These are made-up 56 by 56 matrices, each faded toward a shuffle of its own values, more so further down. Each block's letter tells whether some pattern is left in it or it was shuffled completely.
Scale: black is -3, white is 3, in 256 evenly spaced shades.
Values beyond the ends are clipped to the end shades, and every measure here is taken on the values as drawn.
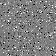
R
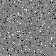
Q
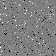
Q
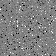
Q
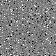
R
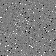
Q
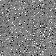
R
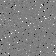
Q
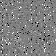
R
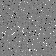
Q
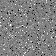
Q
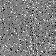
R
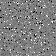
Q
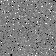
Q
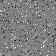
Q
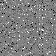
R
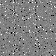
R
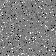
Q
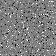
Q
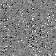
R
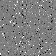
R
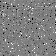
R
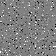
R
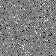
Q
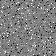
Q
